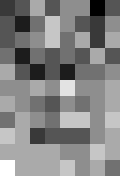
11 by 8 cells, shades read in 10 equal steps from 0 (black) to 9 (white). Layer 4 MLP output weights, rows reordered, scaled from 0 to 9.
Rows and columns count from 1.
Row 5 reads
6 3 1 3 1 4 4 5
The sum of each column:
55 46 49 50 54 50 47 57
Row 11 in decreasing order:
9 7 6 6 6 6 5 4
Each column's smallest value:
2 1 1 3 1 3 0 3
